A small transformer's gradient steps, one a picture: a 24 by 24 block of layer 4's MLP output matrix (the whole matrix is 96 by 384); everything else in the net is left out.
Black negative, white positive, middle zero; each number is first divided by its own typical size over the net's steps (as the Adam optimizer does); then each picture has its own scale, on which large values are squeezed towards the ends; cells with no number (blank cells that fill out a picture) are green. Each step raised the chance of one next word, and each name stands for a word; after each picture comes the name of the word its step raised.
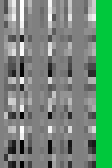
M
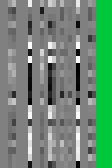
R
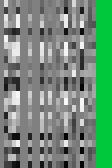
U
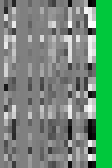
U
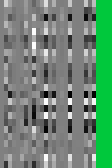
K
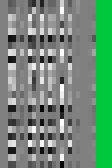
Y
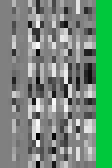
U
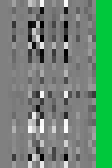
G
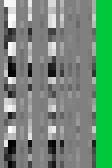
M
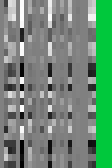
M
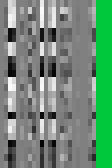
M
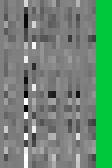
K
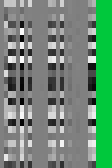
R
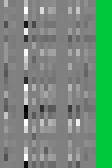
Y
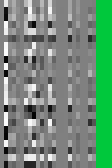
Y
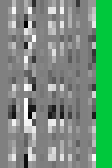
Y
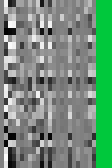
U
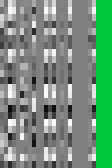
Y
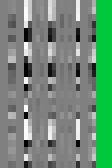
M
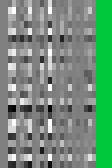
Y
